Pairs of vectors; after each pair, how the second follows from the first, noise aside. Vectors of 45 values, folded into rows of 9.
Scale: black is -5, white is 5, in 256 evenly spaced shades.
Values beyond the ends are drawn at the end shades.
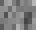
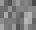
negated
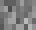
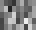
scaled up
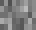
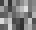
scaled up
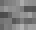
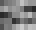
scaled up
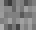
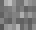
negated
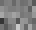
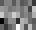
scaled up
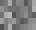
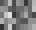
scaled up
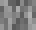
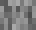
negated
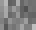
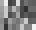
scaled up
